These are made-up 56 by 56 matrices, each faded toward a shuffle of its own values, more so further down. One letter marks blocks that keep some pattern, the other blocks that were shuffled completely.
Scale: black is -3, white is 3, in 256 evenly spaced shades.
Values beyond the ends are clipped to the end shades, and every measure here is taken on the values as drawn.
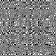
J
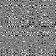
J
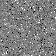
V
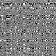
J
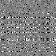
J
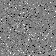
V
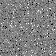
V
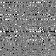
J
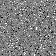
V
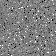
V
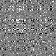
J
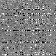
J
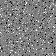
V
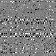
J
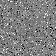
V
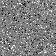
V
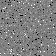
V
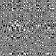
J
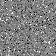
V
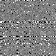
J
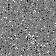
V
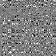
J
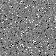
V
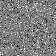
V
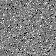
V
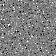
V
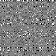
J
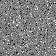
V
